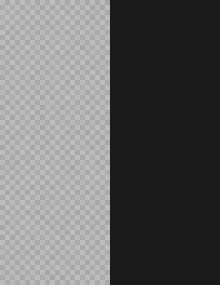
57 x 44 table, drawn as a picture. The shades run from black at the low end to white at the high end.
It is made of 1 by 2 panels. Panel 1,1: high, checkered, faint in contrast. Panel 1,2: very low, flat.
